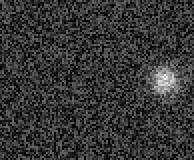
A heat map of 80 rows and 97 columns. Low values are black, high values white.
One bump rises in the middle right. There are no regular stripes. Neither half mirrors the other. The ninth with the highest average is the middle right. Overall the values sit about 20% of the way up the scale.
